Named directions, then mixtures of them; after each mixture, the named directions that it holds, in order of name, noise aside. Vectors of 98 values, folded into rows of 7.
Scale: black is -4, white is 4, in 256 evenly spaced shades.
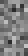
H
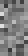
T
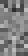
H, T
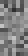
H, T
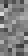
T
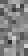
H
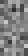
H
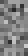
H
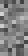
T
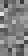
T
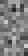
H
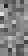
T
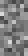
H, T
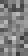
H, T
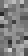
H, T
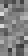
T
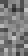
H, T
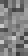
H, T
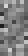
T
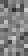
H, T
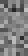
H, T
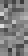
T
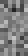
H, T
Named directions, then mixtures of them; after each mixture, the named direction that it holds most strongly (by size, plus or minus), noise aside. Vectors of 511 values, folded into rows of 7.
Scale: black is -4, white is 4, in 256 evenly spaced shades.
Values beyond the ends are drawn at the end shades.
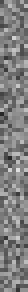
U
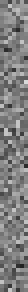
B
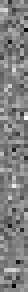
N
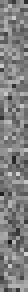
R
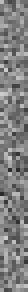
U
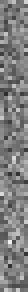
R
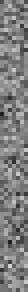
R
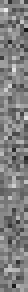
N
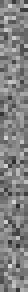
R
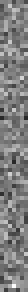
R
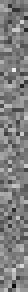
B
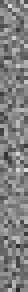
U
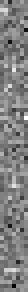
N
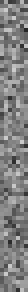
R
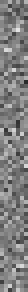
B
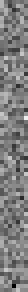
U
